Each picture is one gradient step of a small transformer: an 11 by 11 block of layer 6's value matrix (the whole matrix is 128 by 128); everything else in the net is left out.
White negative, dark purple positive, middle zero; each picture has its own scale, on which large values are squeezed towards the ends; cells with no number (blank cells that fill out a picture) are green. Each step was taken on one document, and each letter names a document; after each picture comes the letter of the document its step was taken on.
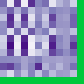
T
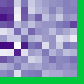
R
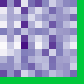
T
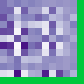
R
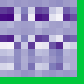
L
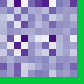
T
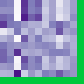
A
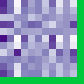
A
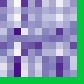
A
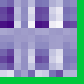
L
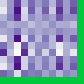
A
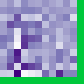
A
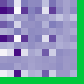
R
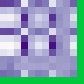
T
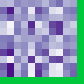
L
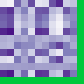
L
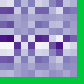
L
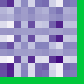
L
